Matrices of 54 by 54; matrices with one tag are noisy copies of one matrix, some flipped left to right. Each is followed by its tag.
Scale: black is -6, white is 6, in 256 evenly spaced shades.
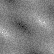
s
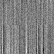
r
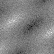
s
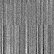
r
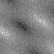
s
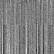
r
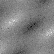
s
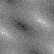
s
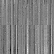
r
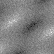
s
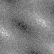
s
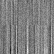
r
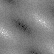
s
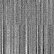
r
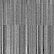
r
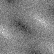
s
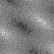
s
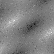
s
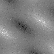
s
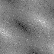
s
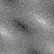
s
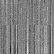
r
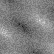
s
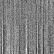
r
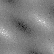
s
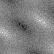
s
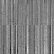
r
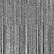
r
